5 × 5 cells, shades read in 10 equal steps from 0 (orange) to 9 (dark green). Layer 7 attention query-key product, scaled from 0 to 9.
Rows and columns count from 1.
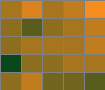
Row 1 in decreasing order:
3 3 2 1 0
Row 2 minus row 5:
0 4 -1 -2 -4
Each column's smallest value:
3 1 3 2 0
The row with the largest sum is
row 4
